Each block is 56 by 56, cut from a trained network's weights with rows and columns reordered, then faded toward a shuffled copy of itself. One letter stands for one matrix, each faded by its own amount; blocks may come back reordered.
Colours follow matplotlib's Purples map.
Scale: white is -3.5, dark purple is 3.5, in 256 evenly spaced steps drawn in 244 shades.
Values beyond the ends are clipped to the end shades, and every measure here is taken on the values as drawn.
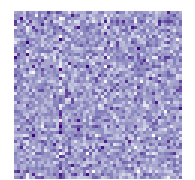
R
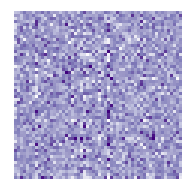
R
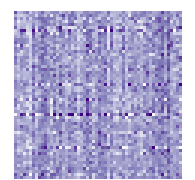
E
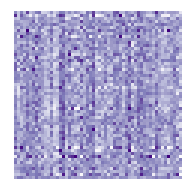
E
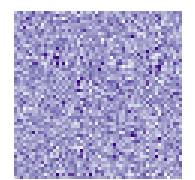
R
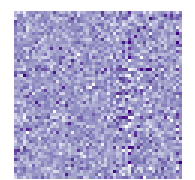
R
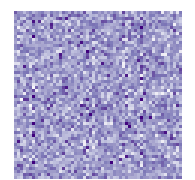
R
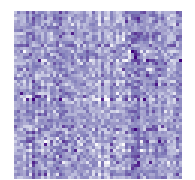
E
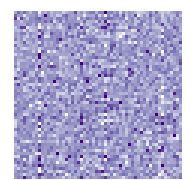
R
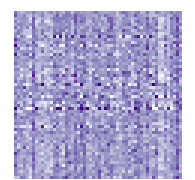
E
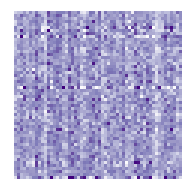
E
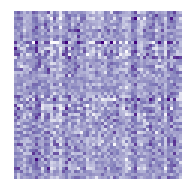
E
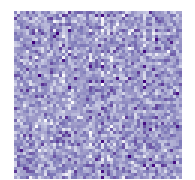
R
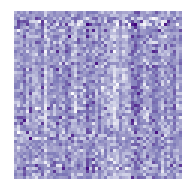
E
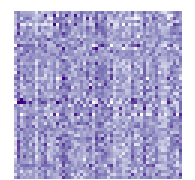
E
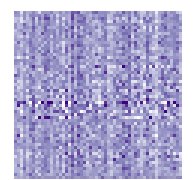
E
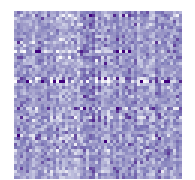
E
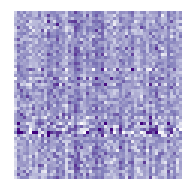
E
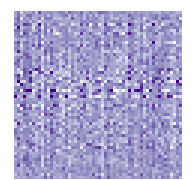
E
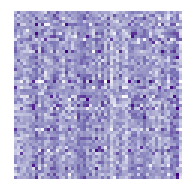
E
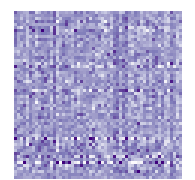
E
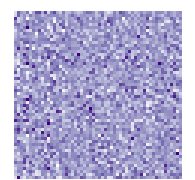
R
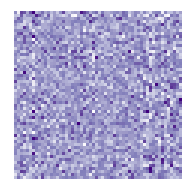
R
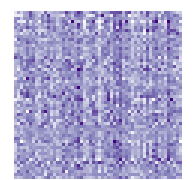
E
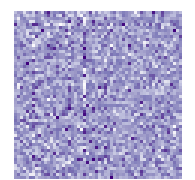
R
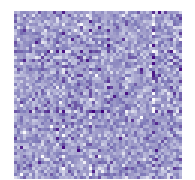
R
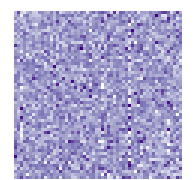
R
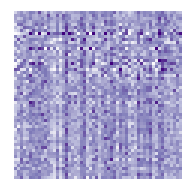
E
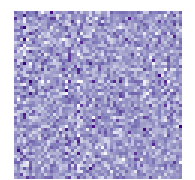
R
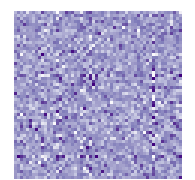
R
